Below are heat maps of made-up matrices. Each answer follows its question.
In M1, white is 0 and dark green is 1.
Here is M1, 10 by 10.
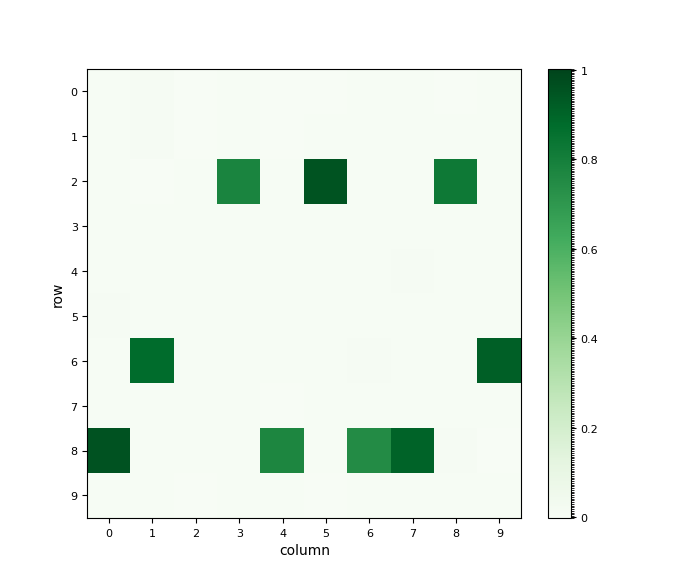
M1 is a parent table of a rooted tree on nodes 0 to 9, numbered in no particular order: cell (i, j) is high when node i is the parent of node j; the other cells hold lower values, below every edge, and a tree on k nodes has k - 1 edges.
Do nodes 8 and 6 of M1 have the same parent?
no
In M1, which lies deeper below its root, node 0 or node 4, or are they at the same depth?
the same depth
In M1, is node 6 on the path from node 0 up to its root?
no
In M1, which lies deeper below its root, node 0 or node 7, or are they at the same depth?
the same depth
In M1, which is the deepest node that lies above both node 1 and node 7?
8
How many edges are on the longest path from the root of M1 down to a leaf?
3
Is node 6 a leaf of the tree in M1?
no
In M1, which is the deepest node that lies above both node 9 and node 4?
8
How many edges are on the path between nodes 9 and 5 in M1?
4
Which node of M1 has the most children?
8
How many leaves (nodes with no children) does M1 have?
7
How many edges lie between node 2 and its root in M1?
0
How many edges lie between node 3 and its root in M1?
1
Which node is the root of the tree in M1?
2
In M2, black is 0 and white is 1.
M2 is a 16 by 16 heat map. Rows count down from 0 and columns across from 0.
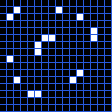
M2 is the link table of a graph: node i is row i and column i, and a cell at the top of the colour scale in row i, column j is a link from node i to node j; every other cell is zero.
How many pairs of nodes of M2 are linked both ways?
8
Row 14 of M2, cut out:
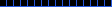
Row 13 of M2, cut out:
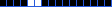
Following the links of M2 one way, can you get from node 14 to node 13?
no
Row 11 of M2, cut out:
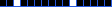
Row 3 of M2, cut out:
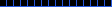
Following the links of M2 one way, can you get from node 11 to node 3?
no
